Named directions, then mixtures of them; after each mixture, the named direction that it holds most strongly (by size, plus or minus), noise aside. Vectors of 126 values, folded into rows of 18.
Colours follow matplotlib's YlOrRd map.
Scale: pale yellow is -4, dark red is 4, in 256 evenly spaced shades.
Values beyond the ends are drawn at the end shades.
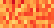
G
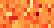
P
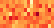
P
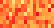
G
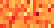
P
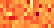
P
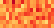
G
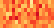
P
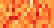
P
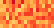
G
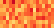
G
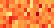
P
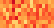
G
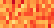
G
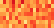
G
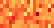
P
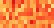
G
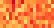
G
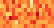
P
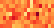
P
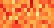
P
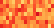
G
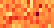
P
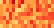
G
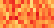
G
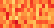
G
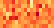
P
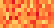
G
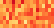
G
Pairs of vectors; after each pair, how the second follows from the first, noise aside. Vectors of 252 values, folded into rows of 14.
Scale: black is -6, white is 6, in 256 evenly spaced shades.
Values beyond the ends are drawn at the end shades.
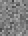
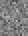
shuffled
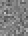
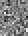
scaled up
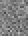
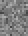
shuffled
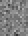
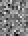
scaled up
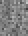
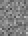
shuffled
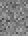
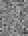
shuffled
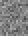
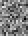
scaled up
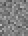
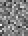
scaled up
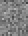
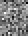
scaled up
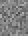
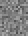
shuffled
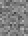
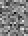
scaled up
